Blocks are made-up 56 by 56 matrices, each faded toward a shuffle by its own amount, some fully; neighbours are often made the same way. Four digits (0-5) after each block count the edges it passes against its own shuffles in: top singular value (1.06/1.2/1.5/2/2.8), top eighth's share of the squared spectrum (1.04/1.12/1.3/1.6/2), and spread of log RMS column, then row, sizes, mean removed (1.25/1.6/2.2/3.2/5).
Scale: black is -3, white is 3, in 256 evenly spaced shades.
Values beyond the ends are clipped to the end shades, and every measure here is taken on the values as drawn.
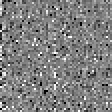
4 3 2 1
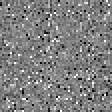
3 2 1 0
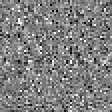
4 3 2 1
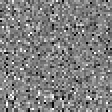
4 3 2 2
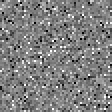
0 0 0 0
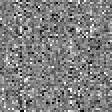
4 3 2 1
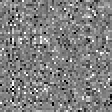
3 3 1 1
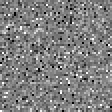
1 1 0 0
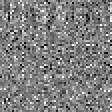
3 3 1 1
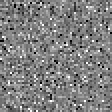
3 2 0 1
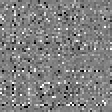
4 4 2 2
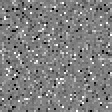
0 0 0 0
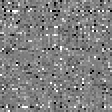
3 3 1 2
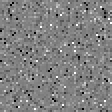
0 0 0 0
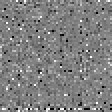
3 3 0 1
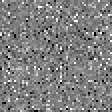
3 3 1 1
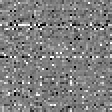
4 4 1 3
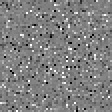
1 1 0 0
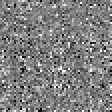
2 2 3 2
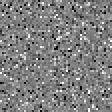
0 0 1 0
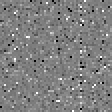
2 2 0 0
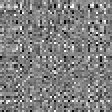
4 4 3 3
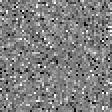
1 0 1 0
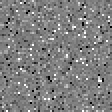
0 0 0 0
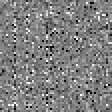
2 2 2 0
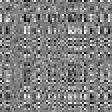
5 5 4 4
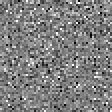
3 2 1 1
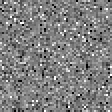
2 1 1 0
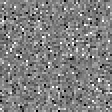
0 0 0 0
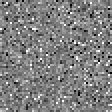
0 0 1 0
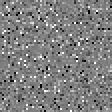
2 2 0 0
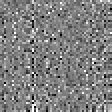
4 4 3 2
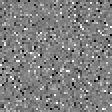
1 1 0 0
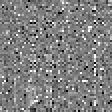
4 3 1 1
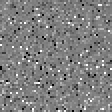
0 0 0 0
